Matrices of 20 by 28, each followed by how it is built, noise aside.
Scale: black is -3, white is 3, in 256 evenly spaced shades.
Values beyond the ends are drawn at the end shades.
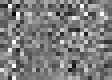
low rank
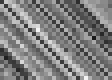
Toeplitz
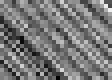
Toeplitz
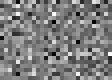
low rank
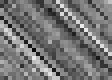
Toeplitz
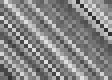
Toeplitz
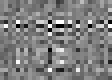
low rank
